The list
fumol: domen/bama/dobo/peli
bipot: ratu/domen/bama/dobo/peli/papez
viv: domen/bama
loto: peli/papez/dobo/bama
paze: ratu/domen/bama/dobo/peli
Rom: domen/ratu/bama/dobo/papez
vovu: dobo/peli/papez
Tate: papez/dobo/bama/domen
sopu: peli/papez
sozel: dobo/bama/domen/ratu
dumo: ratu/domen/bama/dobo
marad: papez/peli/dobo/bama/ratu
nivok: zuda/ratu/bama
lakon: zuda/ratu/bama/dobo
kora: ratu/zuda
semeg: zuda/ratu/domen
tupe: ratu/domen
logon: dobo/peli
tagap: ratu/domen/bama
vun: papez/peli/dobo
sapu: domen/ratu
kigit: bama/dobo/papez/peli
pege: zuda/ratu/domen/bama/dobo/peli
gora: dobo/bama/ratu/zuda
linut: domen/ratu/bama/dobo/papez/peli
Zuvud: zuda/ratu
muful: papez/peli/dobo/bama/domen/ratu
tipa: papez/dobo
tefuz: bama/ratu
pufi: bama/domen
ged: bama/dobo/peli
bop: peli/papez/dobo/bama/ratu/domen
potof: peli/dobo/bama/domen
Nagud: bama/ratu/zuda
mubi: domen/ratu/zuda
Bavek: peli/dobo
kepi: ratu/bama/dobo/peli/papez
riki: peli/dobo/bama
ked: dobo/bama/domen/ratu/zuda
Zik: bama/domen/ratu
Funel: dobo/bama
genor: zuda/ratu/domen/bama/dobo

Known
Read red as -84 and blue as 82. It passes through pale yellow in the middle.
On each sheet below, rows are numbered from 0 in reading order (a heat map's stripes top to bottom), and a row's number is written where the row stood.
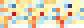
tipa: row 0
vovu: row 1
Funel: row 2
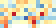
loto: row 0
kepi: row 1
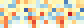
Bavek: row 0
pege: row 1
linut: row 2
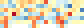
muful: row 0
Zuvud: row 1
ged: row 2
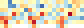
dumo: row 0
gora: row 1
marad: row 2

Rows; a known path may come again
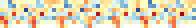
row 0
Zik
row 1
bop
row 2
tupe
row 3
tipa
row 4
fumol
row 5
dumo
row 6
muful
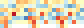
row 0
loto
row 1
pege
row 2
genor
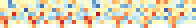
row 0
paze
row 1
Nagud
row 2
lakon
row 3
sozel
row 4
kora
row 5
sopu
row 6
logon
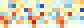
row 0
tefuz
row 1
gora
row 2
potof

